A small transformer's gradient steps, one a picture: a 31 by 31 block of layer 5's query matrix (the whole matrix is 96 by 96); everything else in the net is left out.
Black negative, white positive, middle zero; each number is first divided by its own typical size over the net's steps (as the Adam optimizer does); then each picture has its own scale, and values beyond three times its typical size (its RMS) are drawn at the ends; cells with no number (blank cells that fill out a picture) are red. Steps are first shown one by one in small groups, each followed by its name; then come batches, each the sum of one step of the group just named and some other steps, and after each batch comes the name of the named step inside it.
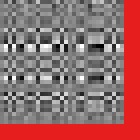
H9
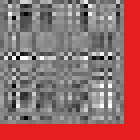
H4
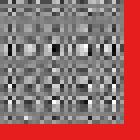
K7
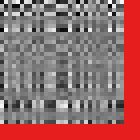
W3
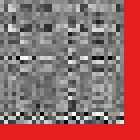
H4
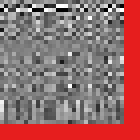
W3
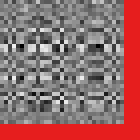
H9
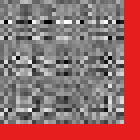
H4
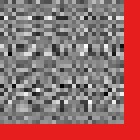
K7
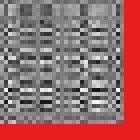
H4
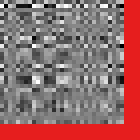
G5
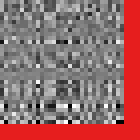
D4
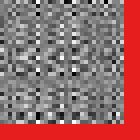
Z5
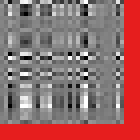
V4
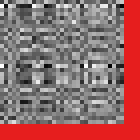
G5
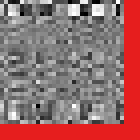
D4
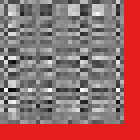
D4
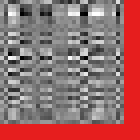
V4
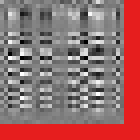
V4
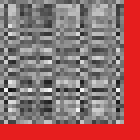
G5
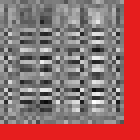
D4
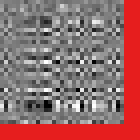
D4
